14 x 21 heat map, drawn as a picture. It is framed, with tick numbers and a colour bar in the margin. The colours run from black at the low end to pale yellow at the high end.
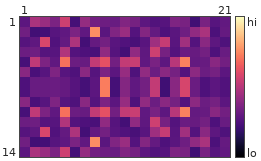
Calmest part: middle left. Histogram: skewed, a long tail of high values. Slope: none. Mirror symmetry: top to bottom.
